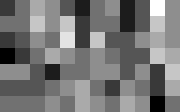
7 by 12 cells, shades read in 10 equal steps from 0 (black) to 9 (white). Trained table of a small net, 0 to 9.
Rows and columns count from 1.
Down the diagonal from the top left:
2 4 5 6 4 6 5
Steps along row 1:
up up down down down up up down up up down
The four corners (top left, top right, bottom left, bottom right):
2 5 4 4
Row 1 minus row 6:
-1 1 3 1 -2 -5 0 3 -4 -1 7 -1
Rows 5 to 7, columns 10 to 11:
5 2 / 4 2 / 5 0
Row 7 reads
4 4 4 5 4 6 5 4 6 5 0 4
